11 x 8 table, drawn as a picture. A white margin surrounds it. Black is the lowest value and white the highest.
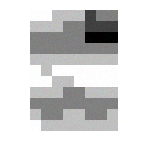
Ninth with the lowest average: top right. Odd patch: lower, in the top right. Stripes: horizontal, repeating 2 times.
